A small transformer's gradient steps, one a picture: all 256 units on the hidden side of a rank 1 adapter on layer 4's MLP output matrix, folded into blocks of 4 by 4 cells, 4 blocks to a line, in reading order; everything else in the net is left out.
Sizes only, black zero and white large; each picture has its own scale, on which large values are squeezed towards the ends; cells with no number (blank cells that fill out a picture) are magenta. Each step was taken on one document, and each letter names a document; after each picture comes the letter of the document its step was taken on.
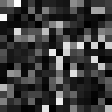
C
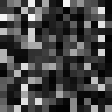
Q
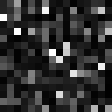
C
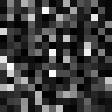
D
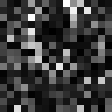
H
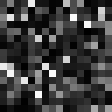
D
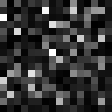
C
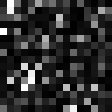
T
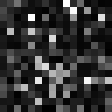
H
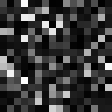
D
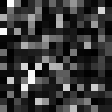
T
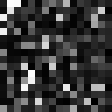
T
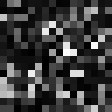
C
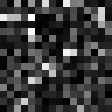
Q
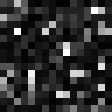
C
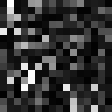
T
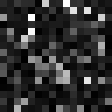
H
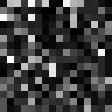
Q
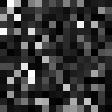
T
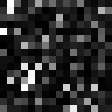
T
